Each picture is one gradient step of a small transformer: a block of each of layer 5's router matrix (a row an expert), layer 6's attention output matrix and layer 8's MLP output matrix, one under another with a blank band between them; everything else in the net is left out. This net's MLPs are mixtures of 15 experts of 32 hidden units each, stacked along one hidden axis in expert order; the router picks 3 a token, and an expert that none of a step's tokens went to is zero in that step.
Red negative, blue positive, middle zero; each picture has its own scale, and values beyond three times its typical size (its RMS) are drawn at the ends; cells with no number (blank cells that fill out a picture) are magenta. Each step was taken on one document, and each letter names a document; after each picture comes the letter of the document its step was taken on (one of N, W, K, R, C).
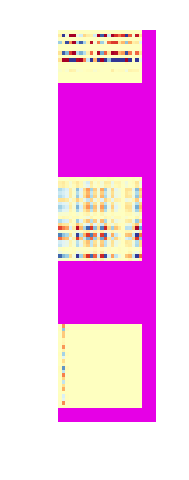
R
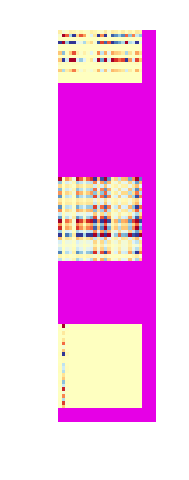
R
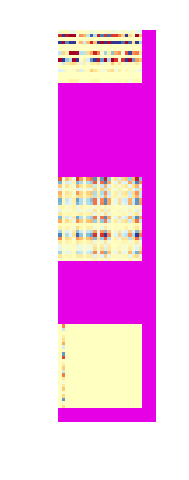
R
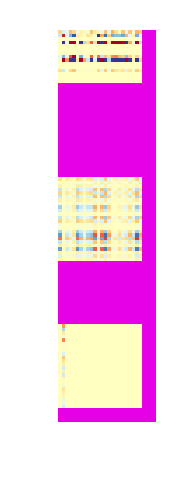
R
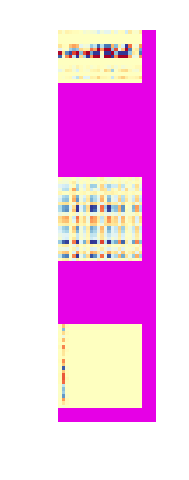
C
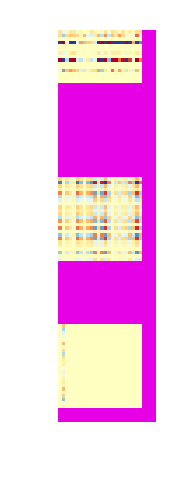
R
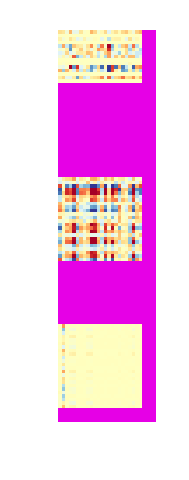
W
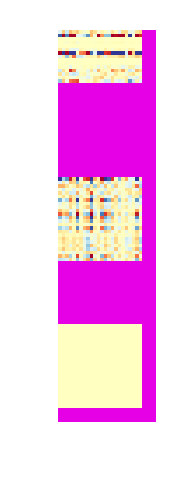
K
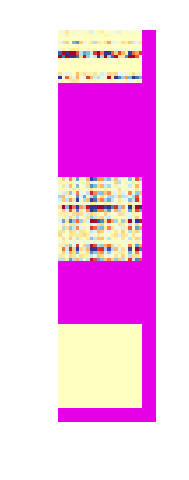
K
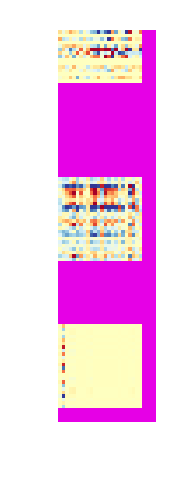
C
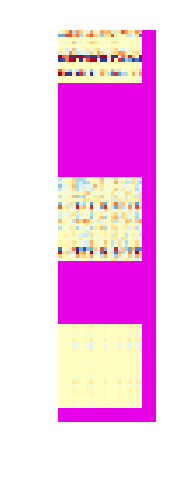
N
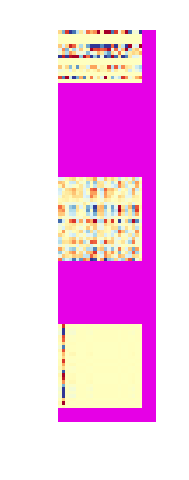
C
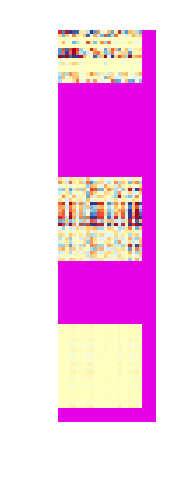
K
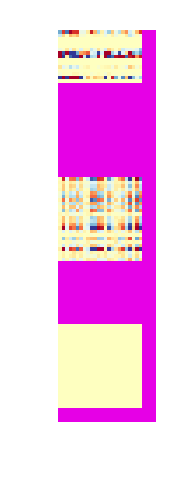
K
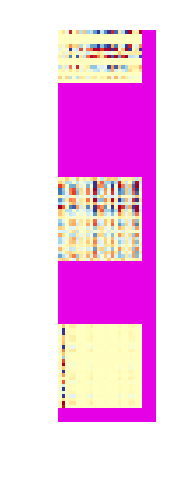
C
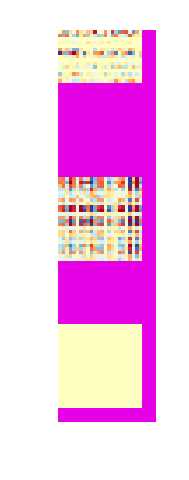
K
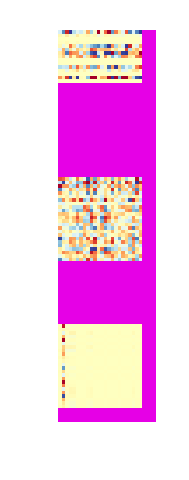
C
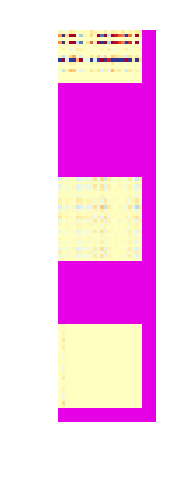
R
